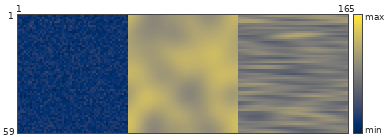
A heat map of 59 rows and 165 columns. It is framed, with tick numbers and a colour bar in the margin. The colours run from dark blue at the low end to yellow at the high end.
The table splits into one row of 3 panels. Panel 1,1: very low, fine-grained, faint in contrast. Panel 1,2: high, smooth. Panel 1,3: middling, streaked across.
